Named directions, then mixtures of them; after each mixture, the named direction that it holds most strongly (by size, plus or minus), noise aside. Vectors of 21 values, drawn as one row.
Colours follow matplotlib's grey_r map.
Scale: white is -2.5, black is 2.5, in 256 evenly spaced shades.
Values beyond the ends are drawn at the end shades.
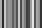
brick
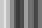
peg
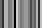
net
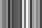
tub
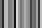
net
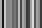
brick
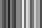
tub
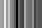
peg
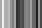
peg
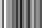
brick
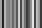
brick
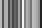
tub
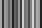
brick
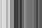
peg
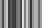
tub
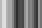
peg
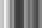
peg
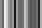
net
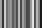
brick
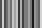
brick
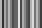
brick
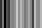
peg
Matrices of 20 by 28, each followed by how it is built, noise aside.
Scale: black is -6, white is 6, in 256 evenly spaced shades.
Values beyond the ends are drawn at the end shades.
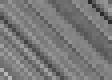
Toeplitz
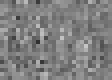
low rank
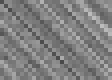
Toeplitz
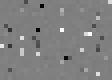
sparse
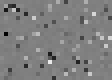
sparse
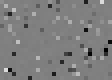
sparse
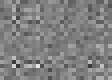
low rank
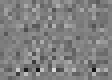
low rank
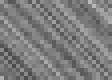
Toeplitz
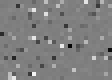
sparse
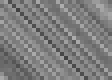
Toeplitz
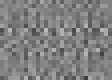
low rank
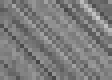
Toeplitz
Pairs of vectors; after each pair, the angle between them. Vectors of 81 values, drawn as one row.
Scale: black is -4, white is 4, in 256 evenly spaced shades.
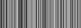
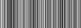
partly opposed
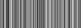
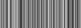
orthogonal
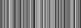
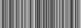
nearly opposite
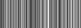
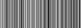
nearly opposite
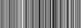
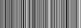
orthogonal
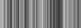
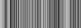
partly aligned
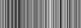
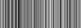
nearly parallel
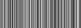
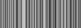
orthogonal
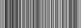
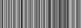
partly opposed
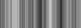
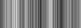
nearly parallel
